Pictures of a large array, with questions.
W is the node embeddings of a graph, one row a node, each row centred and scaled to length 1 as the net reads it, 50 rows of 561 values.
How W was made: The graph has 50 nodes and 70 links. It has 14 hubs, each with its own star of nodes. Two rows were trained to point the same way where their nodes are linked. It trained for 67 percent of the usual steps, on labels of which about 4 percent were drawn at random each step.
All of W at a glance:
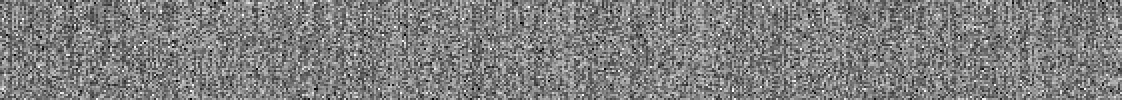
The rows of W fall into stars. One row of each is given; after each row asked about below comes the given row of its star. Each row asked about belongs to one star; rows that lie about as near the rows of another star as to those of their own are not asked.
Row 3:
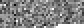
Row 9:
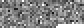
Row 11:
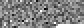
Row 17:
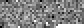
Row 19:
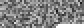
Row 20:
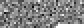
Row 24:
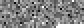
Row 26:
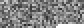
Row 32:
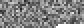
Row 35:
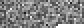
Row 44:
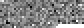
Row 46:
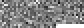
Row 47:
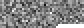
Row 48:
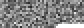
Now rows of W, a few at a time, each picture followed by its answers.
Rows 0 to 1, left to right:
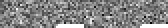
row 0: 46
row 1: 44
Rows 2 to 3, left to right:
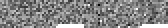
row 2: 44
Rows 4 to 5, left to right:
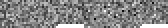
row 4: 35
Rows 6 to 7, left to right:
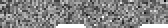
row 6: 3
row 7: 9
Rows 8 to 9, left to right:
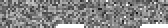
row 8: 46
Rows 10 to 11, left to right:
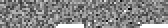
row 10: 47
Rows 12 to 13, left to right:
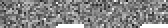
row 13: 47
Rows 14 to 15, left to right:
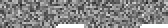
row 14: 32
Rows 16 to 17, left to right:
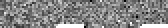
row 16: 24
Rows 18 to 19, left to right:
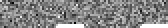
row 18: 20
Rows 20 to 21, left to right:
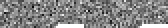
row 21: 11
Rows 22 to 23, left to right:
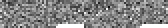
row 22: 48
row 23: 11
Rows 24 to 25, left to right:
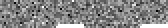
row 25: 24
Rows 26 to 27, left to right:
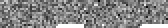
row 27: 11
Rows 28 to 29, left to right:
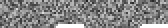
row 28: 20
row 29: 17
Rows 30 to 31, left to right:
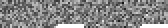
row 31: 32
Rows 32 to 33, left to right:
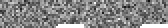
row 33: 19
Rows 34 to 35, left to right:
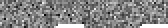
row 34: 17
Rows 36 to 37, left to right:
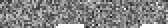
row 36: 17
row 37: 26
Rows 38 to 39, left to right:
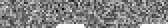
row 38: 19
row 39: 24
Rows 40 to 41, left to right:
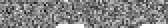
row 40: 47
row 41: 9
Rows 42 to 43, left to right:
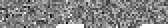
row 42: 47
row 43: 11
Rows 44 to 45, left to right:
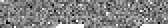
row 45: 3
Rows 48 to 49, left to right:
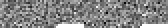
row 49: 17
